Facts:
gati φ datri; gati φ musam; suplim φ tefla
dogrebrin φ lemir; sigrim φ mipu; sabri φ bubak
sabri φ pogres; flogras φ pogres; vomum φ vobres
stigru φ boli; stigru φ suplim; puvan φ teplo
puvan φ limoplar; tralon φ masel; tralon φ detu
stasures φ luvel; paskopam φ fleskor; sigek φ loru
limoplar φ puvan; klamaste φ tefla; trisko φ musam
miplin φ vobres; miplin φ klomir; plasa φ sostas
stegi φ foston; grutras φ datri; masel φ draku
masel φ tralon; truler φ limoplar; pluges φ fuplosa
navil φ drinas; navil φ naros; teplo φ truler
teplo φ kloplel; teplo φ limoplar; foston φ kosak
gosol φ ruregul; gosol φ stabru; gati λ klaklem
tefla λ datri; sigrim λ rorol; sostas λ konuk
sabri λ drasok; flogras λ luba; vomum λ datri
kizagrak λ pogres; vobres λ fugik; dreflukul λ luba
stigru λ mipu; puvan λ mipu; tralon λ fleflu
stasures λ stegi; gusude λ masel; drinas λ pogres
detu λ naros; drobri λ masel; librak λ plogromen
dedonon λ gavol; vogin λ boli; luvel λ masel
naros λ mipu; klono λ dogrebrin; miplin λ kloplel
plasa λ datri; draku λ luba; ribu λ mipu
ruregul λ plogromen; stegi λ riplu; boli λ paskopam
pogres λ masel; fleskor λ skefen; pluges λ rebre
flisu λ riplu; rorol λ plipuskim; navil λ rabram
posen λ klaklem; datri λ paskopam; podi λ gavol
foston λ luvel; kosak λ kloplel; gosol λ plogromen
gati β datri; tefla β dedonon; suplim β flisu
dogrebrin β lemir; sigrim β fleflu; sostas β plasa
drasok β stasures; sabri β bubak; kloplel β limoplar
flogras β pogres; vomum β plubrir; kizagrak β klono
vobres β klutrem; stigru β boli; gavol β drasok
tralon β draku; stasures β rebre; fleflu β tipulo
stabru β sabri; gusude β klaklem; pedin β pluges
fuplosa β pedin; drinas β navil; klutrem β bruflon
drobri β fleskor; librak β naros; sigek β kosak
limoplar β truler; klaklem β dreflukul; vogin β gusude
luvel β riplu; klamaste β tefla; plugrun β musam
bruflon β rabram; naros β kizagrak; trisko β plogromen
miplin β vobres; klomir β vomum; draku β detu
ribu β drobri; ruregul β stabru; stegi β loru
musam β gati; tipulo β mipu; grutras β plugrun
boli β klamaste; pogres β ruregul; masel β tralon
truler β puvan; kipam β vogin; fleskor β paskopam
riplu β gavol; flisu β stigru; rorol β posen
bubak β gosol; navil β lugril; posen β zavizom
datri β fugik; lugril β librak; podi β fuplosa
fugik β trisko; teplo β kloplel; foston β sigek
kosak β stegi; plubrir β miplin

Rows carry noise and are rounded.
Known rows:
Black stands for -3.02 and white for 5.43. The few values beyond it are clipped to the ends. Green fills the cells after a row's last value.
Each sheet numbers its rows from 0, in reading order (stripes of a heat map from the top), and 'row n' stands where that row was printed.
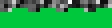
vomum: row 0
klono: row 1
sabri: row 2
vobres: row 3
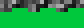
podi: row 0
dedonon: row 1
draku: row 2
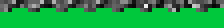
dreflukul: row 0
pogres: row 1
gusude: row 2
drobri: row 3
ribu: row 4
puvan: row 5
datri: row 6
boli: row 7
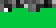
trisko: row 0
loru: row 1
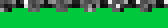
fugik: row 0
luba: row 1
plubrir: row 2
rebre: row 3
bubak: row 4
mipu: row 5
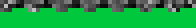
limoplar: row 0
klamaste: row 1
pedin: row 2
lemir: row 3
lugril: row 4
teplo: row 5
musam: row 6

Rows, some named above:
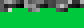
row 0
riplu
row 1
fleskor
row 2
pogres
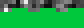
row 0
rabram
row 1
sigek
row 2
fleskor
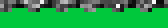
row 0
masel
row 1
flogras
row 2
flisu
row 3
fleskor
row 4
puvan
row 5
sabri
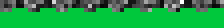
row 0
paskopam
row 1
detu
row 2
pluges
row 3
truler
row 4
librak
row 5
stegi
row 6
sabri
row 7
gavol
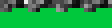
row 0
mipu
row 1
ruregul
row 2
stigru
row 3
tralon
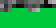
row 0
luvel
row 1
plipuskim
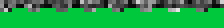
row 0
grutras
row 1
suplim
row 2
fleflu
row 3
stegi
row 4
drasok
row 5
sigrim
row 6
miplin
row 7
drasok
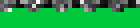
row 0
skefen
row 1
kloplel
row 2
rebre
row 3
stigru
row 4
naros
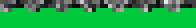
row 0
klamaste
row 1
librak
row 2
masel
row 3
datri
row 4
navil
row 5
plogromen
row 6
rorol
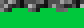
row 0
kosak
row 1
tefla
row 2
stasures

